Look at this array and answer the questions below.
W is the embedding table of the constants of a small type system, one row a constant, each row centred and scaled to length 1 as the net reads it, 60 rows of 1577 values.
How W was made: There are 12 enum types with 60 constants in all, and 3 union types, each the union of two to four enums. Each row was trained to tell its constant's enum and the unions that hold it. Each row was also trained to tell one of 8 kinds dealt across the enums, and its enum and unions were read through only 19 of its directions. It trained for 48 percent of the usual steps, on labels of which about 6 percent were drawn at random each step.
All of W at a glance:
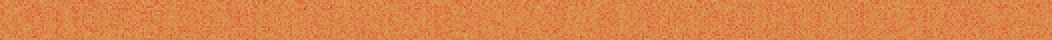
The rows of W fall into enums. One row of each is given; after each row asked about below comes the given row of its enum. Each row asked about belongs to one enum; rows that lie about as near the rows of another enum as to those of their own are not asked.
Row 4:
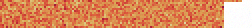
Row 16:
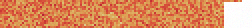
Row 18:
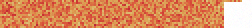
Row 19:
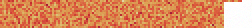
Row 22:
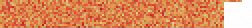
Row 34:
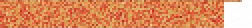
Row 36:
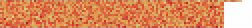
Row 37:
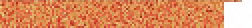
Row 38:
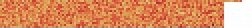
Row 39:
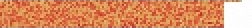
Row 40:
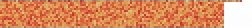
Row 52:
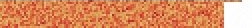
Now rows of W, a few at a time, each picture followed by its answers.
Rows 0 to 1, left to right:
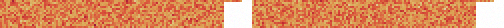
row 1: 39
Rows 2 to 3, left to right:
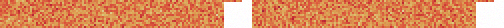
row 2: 16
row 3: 16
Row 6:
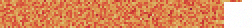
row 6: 22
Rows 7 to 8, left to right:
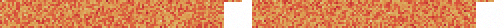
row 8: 36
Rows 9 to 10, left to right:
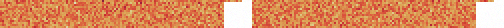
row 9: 40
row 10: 36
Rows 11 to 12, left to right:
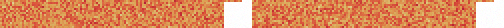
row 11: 40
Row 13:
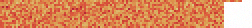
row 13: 19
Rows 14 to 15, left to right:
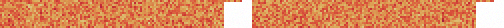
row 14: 19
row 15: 52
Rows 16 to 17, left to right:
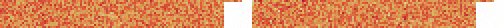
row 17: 22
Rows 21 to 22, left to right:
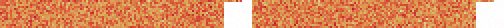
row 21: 16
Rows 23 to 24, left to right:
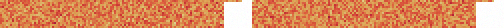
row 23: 37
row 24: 34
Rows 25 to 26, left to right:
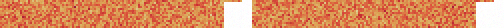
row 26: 40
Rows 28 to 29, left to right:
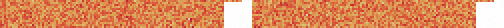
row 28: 39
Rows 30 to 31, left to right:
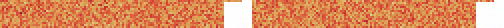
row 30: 34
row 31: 40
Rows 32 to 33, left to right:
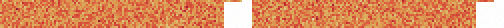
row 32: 18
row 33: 16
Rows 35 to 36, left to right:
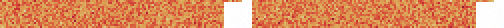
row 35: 39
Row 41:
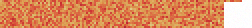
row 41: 22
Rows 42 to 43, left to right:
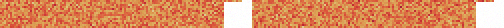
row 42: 36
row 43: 34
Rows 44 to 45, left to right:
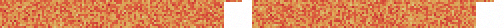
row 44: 16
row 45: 39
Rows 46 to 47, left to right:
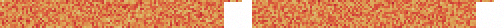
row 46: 40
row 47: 34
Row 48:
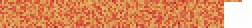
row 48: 34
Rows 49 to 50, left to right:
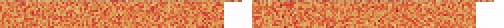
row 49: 52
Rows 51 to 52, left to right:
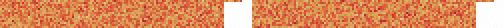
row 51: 38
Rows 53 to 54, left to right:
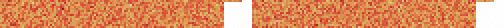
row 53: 18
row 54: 4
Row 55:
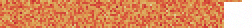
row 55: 36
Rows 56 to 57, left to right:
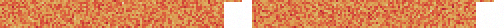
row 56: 38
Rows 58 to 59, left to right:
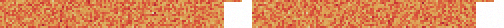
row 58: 39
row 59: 18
